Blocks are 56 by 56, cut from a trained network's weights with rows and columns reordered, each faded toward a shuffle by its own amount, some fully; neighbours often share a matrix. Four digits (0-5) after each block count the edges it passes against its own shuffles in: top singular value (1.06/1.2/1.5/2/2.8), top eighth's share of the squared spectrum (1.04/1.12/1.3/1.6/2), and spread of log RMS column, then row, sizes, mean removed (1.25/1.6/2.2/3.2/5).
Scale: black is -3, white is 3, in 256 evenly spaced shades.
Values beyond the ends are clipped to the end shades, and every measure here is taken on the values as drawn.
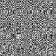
4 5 3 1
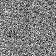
0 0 0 1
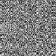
4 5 3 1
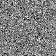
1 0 0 0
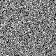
0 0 0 0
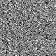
3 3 1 0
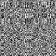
4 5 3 2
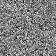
0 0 0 0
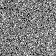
0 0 0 0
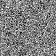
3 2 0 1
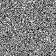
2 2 0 0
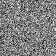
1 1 0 0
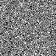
2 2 0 0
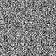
3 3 1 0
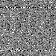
2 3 0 2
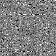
2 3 0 2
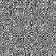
4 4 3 2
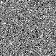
1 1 0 0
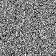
2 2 0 0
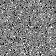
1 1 0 0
